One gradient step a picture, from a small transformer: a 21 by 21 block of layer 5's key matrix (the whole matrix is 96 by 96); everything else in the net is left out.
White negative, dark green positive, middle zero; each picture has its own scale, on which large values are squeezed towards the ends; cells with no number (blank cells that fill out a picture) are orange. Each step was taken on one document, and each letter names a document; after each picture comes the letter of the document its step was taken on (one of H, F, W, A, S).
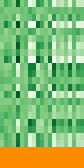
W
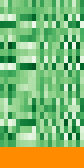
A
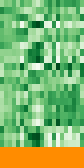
A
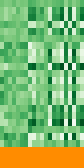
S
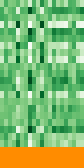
W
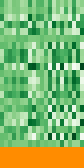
S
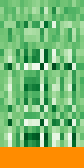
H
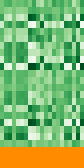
A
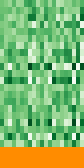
S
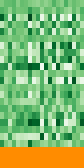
S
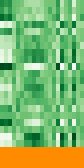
H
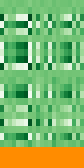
S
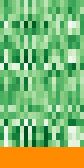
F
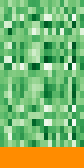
A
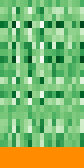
W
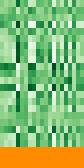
W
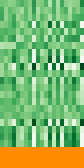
H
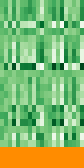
H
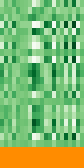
W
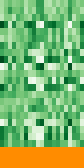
F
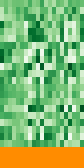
H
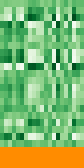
H
